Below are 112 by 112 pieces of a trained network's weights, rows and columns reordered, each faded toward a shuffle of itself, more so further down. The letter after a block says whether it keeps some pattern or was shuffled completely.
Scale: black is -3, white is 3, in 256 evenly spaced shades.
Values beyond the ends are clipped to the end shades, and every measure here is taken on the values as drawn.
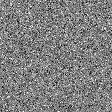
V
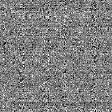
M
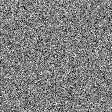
V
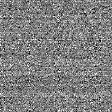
M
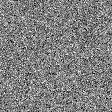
V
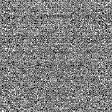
M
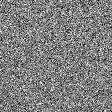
V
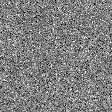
V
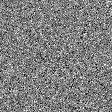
V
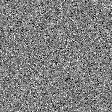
V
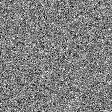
V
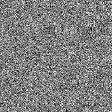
M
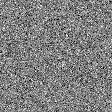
V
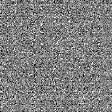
M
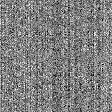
M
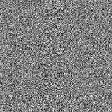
M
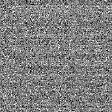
M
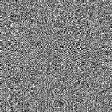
M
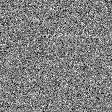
V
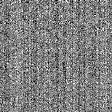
M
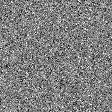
V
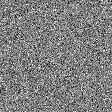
V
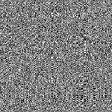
M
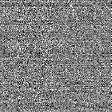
M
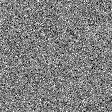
V
